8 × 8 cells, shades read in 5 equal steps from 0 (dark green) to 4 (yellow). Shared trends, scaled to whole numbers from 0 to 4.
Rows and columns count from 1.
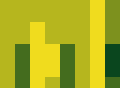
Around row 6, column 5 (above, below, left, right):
1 1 4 3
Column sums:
24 16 30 27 16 24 32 9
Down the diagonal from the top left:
3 3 4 3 1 3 4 1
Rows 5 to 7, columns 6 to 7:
3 4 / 3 4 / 3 4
